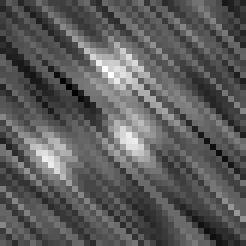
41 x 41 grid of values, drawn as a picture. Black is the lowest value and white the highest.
The values are skewed, with a long tail toward high values. There is no overall slope. There are three bumps.
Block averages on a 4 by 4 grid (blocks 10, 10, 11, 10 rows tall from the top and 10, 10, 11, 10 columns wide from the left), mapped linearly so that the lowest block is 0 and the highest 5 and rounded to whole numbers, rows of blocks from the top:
0 2 2 1
0 3 5 1
4 3 4 1
1 1 0 1
